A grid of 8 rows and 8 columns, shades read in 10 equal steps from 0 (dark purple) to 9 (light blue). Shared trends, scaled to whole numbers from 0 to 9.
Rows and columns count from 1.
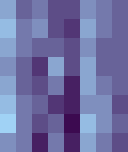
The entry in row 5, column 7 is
5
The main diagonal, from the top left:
7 5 4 7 1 6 6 3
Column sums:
58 37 28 33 14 54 40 30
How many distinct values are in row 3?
5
